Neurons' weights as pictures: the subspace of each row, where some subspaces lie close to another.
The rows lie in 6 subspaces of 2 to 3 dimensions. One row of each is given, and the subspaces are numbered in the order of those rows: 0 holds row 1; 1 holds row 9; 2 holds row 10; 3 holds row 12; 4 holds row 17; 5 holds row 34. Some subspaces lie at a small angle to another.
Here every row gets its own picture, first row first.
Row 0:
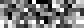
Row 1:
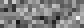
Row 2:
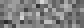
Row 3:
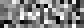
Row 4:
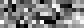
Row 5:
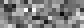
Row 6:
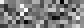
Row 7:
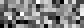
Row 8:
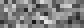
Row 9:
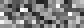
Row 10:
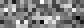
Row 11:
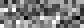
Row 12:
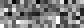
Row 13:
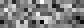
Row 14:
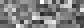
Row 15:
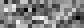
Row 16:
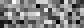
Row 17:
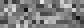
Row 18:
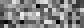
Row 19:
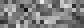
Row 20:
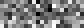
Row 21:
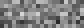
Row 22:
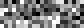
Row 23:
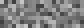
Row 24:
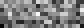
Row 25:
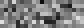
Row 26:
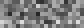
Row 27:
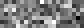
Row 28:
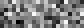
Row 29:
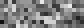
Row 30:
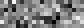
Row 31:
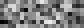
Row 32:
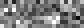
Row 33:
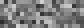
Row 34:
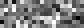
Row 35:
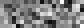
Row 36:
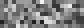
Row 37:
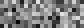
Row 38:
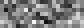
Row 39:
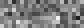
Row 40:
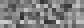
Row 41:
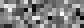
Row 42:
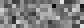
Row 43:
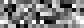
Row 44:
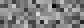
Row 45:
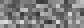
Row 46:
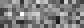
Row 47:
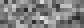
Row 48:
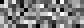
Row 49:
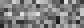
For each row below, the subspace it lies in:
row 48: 4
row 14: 2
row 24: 0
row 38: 0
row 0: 2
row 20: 2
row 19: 4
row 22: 5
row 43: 4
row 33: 4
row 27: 2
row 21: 3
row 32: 3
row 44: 2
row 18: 1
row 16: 1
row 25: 5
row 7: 4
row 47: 0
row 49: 3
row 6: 4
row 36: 5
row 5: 0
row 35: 2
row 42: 2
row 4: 5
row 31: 1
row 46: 3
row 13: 2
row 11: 0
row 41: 0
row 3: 1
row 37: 4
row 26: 3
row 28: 1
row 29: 5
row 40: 1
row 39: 3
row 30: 5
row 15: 0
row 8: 0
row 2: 1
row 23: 4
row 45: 1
